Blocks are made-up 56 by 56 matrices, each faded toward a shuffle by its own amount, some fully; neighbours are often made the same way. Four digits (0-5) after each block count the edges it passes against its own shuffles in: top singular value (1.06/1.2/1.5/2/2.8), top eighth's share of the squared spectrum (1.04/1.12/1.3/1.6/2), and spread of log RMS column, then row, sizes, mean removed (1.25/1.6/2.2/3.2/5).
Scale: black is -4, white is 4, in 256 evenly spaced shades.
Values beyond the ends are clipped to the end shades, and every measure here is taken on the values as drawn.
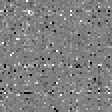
3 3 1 1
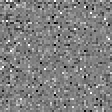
3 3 1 1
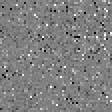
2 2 0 1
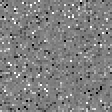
0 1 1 0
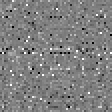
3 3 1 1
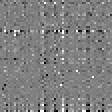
4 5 2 3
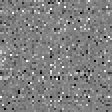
3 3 1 1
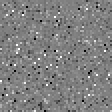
1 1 0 0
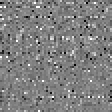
3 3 1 2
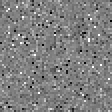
1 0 0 0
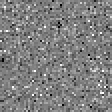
2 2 0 0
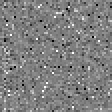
2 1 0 0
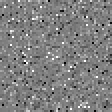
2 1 0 0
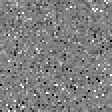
2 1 0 0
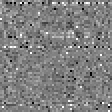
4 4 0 2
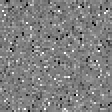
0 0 0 0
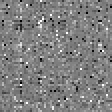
3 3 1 0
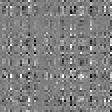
4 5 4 3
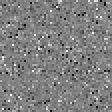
1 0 0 0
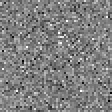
0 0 0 0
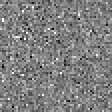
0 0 0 0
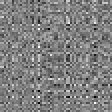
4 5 3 3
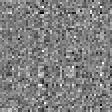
4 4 2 2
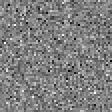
1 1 0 0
